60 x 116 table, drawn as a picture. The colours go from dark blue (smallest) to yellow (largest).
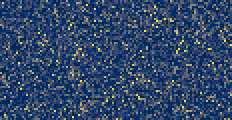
The halves do not mirror each other. No single row or column stands out from its neighbours. Fine speckle covers the field. Most values sit low, with a long tail of high ones. On average the colour sits 20% of the way up the scale. No regular stripes run through it. No seam splits the table.
